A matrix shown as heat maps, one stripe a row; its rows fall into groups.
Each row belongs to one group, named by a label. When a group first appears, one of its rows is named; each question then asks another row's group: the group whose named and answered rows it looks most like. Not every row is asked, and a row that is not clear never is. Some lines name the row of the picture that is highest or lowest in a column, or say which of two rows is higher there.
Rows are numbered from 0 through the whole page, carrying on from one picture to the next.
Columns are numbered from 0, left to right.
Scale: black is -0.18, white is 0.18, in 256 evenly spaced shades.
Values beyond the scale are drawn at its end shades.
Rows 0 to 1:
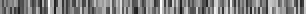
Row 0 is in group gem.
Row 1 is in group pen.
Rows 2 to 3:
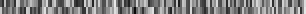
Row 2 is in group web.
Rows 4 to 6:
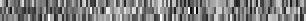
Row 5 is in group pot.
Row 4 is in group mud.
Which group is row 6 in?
gem
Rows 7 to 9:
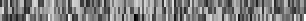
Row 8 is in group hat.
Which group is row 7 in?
hat
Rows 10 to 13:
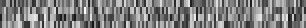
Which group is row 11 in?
web
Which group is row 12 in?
web
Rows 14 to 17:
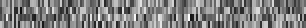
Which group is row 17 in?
mud
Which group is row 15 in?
web
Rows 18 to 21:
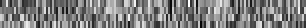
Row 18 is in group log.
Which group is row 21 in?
web
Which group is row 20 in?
mud
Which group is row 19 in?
gem
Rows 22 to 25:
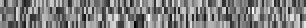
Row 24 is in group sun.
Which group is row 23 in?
web
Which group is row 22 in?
hat
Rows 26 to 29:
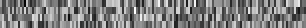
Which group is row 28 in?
hat
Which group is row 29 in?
mud
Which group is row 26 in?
sun
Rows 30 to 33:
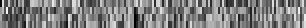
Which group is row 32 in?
pen
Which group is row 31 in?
pot
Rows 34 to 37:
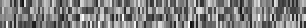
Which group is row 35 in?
hat
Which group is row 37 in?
pot
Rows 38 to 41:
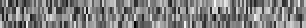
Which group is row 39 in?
web
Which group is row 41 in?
pot
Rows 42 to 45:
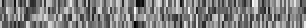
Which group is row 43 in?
sun
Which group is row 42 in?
sun
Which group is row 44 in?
hat
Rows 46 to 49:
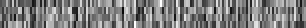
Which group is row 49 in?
gem
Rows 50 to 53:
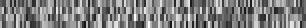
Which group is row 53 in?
sun
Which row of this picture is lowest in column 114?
53
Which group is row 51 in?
hat
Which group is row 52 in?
sun
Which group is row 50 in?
pen
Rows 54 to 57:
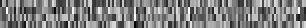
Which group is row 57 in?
log
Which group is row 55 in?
sun
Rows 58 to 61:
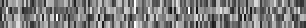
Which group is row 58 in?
gem
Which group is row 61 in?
gem
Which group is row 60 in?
hat
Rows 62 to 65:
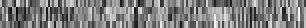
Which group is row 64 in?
log
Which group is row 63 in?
pot
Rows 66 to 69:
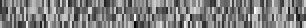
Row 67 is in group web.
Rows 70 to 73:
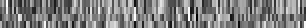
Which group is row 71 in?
pot
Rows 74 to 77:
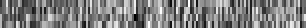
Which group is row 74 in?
log
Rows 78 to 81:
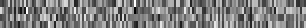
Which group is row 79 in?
pot
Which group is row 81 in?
pen
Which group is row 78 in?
pen
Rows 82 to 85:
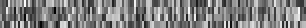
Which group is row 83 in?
sun
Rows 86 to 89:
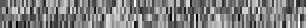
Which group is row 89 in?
pot
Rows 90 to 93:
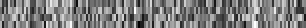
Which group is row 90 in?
pen
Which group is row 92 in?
mud
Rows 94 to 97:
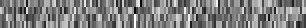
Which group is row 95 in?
pot
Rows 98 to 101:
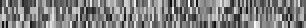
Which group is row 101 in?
gem
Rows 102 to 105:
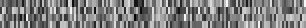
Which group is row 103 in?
mud
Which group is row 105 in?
mud
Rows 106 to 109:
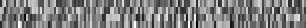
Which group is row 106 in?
web
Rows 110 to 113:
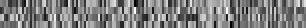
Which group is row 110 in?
log
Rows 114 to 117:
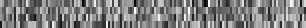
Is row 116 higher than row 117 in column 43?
Yes
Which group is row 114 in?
pot
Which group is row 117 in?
web
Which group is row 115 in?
sun
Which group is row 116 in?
pot
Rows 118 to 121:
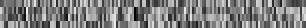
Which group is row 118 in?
web
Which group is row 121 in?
mud
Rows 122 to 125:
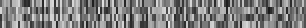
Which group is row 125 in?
mud
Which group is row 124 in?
hat
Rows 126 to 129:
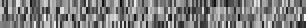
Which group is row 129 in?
web
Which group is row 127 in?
mud
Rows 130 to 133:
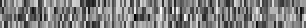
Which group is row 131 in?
gem
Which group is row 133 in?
hat
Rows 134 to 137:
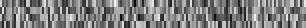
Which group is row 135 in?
hat
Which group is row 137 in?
web
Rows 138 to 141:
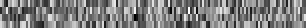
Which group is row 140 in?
pen
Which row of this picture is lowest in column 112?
140
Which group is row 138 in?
mud
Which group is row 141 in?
mud
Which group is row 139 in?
log
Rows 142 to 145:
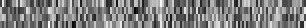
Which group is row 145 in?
gem
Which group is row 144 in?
mud
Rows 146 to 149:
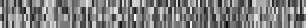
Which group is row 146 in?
web
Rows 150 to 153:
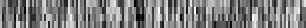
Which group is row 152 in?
sun
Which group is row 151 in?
sun
